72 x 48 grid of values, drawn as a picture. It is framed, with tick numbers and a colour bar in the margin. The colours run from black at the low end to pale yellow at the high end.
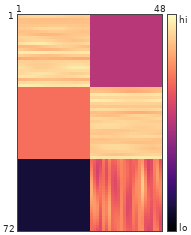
It is made of 3 by 2 panels. Panel 1,1: very high, streaked across, faint in contrast. Panel 1,2: middling, flat. Panel 2,1: high, flat. Panel 2,2: very high, streaked across, faint in contrast. Panel 3,1: very low, flat. Panel 3,2: high, streaked downward.
